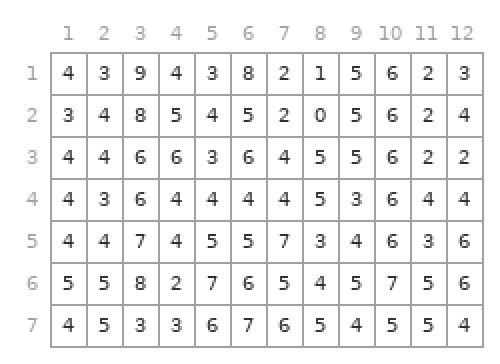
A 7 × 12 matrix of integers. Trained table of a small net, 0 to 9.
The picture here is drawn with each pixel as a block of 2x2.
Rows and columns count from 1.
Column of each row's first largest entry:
3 3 3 3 3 3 6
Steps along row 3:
same up same down up down up same up down same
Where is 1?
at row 1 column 8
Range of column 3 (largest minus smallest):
6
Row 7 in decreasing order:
7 6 6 5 5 5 5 4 4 4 3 3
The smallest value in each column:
3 3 3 2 3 4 2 0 3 5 2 2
